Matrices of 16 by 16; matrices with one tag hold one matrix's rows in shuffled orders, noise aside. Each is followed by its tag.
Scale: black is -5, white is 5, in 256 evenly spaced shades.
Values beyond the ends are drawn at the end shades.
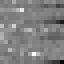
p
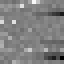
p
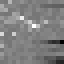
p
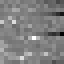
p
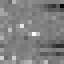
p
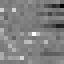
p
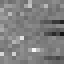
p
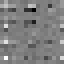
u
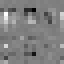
u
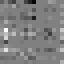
u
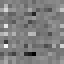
u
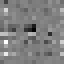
u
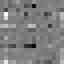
u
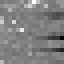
p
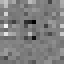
u
